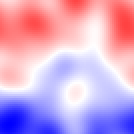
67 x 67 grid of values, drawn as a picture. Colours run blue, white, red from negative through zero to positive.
Lone odd cells: none. Average level on the scale: 50%. Grain: smooth. Odd rows or columns: none. Slope: up to the top.
